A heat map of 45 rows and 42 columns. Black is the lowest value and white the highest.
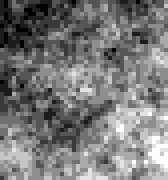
Stripes: none. Slope: up to the bottom right. Mirror symmetry: none. Ninth with the highest average: bottom right.
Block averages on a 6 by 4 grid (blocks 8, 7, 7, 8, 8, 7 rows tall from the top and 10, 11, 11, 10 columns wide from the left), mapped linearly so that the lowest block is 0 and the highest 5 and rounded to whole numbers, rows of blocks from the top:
0122 | 1223 | 2434 | 1234 | 3245 | 4445
